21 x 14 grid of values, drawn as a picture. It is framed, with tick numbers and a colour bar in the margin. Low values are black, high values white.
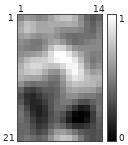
On average the colour sits 50% of the way up the scale. The values follow a bell shape. There are no lone odd cells.
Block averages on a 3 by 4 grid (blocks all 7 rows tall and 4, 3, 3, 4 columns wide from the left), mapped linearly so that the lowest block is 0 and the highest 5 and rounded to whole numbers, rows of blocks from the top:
3442 / 3354 / 0110
